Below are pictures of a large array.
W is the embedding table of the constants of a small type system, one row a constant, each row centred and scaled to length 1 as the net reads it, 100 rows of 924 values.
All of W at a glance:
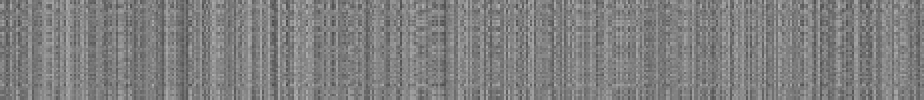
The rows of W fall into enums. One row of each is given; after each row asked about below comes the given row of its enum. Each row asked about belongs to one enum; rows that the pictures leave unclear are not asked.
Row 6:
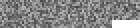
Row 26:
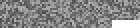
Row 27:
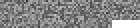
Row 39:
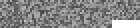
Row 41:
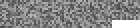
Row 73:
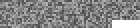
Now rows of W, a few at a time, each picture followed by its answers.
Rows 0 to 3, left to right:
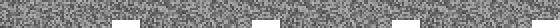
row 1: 26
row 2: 26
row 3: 26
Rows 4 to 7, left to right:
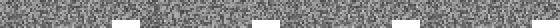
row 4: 6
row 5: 39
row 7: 6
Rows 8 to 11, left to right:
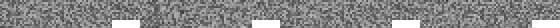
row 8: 41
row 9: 39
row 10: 41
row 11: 27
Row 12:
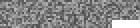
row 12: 73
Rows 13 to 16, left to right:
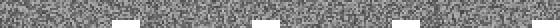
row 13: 26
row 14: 6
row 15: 73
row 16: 39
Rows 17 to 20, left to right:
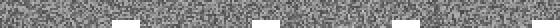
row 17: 26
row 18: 73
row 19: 6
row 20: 39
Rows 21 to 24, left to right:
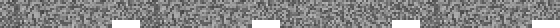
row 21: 39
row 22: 39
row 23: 41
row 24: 39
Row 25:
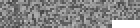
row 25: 39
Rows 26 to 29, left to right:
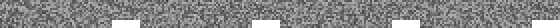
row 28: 73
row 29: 41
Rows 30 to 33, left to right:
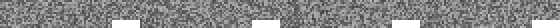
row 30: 73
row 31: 26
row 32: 39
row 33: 6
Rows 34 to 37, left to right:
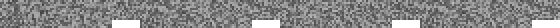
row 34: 39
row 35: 26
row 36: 41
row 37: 26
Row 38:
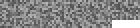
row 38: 41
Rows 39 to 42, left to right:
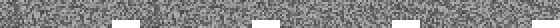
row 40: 39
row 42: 26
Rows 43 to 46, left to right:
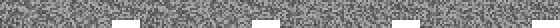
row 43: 26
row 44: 26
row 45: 41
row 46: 41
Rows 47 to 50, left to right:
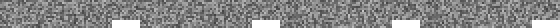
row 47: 73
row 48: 73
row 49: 6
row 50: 6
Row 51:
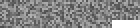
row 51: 41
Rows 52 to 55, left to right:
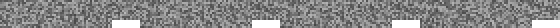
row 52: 73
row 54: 41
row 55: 26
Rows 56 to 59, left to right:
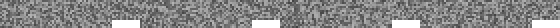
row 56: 41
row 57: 26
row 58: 39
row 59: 73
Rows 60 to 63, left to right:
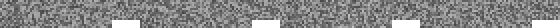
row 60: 39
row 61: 26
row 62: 6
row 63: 41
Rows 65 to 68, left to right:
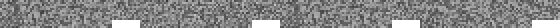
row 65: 39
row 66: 27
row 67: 39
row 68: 26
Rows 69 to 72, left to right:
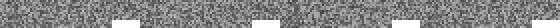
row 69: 6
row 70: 41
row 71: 39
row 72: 6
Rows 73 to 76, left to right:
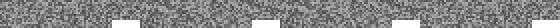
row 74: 26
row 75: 26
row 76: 73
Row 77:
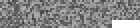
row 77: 39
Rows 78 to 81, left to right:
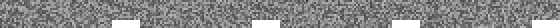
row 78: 26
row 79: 41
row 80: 27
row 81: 6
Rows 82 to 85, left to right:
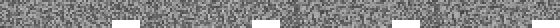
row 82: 41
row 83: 6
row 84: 39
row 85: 39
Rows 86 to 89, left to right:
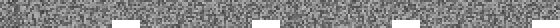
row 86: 39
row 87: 73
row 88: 6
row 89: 73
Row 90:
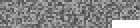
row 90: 73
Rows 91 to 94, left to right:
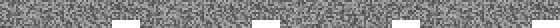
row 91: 41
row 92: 41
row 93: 73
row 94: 41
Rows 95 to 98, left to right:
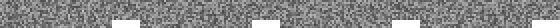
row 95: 6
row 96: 73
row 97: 41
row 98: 73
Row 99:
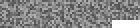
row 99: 41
